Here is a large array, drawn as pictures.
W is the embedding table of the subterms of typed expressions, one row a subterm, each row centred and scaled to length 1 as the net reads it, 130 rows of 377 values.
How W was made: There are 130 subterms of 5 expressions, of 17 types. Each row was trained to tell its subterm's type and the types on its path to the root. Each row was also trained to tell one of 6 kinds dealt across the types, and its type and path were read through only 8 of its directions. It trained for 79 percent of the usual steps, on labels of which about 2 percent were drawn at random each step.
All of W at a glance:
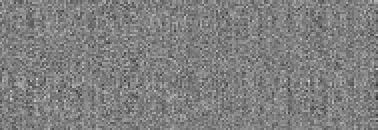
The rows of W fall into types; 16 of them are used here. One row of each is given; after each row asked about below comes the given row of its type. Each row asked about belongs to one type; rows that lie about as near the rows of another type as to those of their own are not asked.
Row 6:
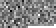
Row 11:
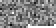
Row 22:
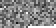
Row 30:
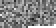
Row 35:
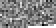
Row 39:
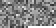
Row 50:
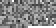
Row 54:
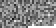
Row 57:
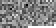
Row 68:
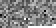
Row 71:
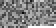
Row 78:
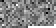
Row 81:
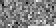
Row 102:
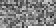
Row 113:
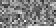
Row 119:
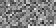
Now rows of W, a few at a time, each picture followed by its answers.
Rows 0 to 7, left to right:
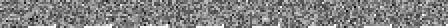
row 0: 119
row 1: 22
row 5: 81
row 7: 113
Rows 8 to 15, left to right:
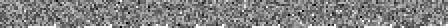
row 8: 30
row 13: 6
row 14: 57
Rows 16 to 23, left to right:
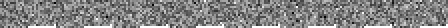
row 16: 54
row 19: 119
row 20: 39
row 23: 71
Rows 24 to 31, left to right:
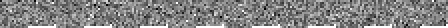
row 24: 50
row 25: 57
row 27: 22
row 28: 50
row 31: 81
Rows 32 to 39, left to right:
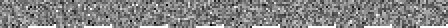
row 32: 81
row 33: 6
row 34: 35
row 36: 50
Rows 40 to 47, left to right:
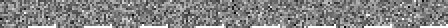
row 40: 54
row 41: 119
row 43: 30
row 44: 119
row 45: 102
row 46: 22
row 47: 50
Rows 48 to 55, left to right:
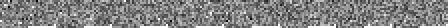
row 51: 50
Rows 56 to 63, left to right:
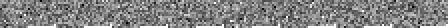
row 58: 102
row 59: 102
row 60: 113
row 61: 57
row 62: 119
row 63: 57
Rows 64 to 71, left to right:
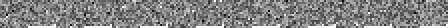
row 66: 71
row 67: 81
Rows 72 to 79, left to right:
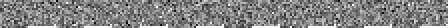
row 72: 11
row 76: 81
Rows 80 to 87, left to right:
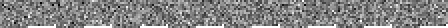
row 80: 11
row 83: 30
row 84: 11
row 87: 11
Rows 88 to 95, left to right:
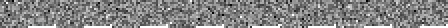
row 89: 11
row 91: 119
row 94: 71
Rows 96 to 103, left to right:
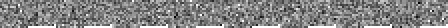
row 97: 113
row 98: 102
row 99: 6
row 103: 113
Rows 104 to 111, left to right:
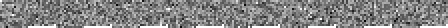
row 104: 30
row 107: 81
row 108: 39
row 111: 113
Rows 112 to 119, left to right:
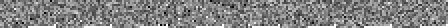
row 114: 6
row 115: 50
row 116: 102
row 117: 30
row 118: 22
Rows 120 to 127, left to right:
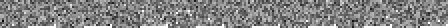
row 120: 78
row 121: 102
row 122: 54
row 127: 22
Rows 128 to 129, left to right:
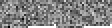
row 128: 113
